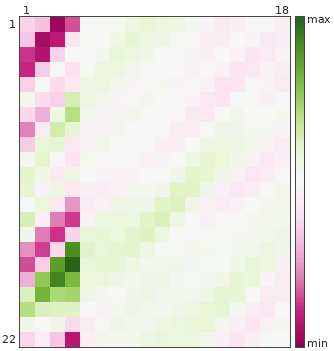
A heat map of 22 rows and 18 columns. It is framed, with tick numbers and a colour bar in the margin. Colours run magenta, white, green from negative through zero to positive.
Grain: diagonal, up to the right. Mirror symmetry: none. Seam: vertical, 20% of the way across, the right part calmer. Ninth with the lowest average: top left.
